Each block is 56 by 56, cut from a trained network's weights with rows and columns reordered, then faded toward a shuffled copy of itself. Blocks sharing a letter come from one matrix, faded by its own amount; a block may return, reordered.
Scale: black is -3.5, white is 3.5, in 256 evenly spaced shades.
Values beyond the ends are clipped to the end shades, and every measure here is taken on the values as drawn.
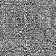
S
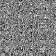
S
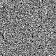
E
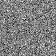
E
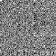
S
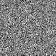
E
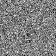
E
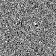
E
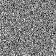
E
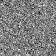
E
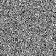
E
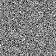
E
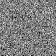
E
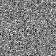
E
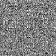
S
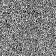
E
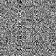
S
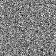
E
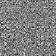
S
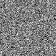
E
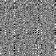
S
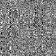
S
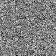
E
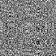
S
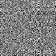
S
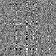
S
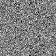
E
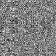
S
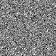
E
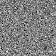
E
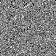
E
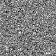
E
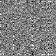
S
